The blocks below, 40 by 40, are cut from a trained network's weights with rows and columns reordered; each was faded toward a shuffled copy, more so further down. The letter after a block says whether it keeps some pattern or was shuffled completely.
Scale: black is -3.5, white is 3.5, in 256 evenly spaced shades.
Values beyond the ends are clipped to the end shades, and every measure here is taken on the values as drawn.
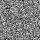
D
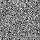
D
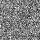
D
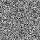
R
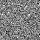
R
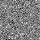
R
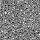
R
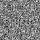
R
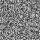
R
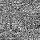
R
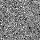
D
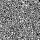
D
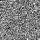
R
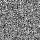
D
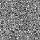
R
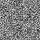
R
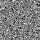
R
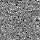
R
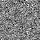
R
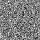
R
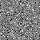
R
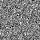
D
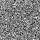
D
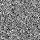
R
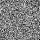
D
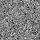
D
